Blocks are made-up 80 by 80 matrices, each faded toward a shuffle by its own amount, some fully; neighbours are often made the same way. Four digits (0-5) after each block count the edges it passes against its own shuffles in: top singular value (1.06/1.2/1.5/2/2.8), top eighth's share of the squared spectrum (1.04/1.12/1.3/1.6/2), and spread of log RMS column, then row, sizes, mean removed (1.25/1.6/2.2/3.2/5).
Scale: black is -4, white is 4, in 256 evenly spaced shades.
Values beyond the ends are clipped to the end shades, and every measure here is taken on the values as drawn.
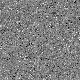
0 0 0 0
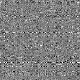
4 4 1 3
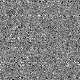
3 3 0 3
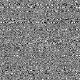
3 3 1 3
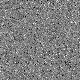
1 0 0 0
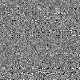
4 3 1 3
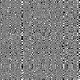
5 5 3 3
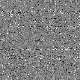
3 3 0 2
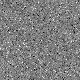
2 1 0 0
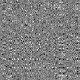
4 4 2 2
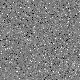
1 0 0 0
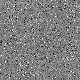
2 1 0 0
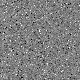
0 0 0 0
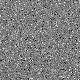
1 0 0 0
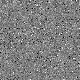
0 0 0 1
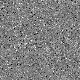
0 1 0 1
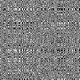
5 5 3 3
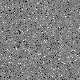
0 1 0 0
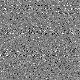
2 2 0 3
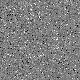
0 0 0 0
